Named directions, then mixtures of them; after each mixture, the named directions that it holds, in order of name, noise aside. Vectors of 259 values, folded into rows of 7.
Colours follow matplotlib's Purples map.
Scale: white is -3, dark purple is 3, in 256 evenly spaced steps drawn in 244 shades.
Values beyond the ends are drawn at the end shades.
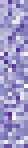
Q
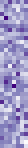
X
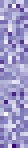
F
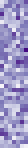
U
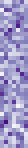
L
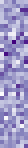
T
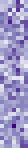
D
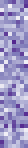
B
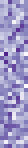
Q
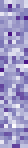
B, F, L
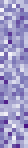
F, L, X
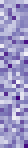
Q, T, X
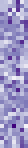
D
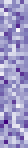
L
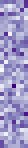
B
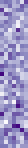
L
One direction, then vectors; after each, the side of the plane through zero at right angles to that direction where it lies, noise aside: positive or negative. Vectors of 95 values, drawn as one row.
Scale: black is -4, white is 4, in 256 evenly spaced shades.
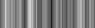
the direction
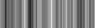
negative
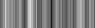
positive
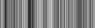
negative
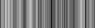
positive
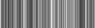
negative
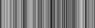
positive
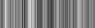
positive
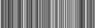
negative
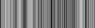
positive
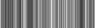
negative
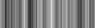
negative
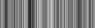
negative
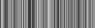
negative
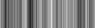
negative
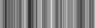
negative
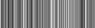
negative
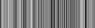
positive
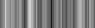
positive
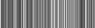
negative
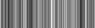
negative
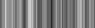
positive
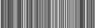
negative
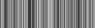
negative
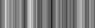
positive
